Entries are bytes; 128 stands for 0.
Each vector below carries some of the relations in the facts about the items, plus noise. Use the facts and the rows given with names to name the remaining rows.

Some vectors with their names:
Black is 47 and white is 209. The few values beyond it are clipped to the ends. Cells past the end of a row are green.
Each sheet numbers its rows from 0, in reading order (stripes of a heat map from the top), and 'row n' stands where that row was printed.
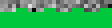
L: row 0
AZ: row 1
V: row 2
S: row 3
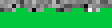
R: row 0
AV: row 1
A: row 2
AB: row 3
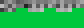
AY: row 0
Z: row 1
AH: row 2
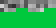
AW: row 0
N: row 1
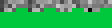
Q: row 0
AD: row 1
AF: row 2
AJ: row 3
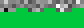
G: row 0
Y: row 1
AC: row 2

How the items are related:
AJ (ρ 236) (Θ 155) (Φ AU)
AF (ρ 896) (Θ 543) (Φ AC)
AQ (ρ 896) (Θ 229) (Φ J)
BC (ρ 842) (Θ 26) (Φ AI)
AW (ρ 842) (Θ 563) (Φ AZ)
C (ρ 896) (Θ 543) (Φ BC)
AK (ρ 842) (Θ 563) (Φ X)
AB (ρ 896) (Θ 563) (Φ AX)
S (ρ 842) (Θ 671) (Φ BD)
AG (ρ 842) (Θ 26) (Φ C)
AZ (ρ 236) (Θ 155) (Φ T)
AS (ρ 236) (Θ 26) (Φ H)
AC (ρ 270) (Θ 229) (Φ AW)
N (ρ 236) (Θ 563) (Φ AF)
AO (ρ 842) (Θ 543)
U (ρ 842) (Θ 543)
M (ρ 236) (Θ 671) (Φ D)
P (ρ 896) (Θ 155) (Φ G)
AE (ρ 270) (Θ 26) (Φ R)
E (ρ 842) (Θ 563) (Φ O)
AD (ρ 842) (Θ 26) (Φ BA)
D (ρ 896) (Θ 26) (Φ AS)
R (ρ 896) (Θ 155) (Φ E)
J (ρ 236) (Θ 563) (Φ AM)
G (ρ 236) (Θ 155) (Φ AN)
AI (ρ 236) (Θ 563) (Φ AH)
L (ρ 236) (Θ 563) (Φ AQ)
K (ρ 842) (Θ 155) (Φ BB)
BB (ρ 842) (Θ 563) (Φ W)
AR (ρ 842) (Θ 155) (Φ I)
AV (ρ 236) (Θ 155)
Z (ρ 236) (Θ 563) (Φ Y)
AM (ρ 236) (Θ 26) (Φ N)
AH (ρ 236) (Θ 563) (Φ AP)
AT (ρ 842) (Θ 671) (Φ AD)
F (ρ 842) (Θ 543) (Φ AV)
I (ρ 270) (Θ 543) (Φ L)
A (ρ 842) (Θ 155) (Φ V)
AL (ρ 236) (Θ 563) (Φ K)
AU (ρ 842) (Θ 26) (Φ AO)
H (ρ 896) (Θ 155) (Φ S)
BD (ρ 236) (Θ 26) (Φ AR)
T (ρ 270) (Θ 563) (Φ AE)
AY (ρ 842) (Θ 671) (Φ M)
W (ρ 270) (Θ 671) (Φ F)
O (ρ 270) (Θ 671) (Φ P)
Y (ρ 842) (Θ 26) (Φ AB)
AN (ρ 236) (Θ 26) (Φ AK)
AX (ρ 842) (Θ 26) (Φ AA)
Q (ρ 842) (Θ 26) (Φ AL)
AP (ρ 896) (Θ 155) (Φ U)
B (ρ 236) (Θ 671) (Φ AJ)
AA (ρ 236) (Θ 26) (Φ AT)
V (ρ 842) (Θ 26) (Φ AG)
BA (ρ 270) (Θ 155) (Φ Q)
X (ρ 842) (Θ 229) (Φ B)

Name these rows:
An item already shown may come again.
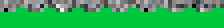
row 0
AV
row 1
P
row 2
W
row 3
AP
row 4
B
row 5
AV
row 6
AK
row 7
BB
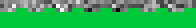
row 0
AA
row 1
B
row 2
AE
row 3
A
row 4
AR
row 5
C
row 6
AW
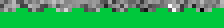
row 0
C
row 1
BA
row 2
AN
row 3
H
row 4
AT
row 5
K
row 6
O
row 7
AV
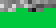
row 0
AM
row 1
A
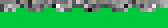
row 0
AQ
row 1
X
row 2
I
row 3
AR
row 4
R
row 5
AA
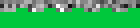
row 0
AL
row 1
D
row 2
T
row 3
M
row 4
E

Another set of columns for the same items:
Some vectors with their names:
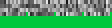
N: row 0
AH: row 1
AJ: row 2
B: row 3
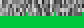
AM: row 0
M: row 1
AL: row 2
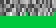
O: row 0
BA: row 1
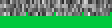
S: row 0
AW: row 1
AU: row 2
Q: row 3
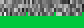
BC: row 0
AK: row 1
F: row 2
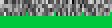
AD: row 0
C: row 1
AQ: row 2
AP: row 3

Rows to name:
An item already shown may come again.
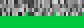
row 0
D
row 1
T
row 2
AV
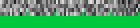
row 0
AA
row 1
K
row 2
AZ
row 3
AP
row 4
X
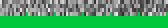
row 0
AM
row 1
AN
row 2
G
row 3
H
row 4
AR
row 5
I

